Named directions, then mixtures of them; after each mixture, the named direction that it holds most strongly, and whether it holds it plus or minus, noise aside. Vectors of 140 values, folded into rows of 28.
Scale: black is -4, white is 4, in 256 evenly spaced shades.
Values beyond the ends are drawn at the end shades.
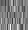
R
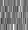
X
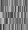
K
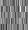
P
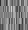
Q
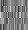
K, plus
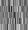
Q, minus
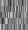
K, minus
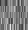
Q, plus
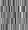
P, plus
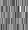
P, plus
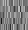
R, minus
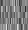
P, minus
